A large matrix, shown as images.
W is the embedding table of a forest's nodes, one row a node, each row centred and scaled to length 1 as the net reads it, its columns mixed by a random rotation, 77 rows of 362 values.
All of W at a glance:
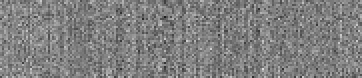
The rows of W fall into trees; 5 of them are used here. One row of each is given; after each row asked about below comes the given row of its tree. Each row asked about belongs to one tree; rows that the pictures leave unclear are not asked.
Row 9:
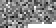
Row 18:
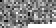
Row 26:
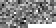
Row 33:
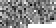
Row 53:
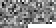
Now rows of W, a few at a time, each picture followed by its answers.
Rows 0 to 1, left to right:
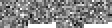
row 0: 18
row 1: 26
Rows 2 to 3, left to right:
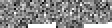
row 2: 26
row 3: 26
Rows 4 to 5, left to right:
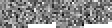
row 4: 9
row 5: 18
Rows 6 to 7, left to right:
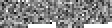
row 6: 53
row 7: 9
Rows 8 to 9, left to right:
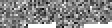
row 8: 33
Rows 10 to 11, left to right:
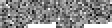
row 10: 9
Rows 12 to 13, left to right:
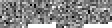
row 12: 33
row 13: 9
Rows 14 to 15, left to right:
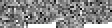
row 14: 18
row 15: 33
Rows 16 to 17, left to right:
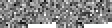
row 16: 26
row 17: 26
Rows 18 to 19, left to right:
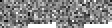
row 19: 18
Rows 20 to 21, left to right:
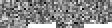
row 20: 33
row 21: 9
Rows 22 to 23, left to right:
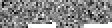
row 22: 53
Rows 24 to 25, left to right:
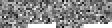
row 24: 9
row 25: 9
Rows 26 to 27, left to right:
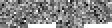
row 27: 33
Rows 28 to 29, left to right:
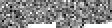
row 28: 9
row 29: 33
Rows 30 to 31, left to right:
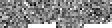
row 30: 33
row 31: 33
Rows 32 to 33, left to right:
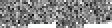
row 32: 18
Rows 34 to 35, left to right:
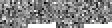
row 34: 33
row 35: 9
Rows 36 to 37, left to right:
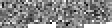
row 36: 53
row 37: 33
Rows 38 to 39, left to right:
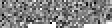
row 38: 53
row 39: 33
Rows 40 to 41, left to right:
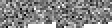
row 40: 9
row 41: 9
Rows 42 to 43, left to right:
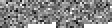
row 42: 9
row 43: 26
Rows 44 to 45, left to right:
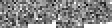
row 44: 18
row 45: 33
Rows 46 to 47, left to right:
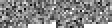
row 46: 33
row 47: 26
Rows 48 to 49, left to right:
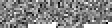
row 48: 26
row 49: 53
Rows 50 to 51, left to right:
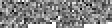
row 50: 53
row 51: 33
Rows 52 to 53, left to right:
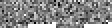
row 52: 18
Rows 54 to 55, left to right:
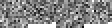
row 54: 33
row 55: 26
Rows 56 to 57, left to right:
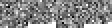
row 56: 18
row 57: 9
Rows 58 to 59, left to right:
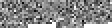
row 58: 53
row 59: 33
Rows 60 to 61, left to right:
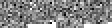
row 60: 53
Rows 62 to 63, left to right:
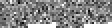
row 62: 26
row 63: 9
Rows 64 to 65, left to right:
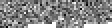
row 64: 9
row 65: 33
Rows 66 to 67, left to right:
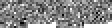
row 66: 26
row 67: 18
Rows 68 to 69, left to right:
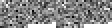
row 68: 9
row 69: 9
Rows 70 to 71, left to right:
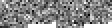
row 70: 9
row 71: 18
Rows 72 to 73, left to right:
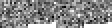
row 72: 33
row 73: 18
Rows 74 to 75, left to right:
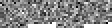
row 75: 53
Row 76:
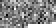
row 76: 18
